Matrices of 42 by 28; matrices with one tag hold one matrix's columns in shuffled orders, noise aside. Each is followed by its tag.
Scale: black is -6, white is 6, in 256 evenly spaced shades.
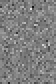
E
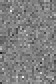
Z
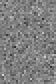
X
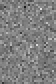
E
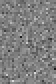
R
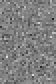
X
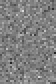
Z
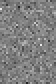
E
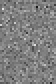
E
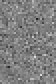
X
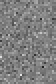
X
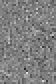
R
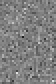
R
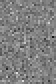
R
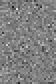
E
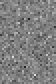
X
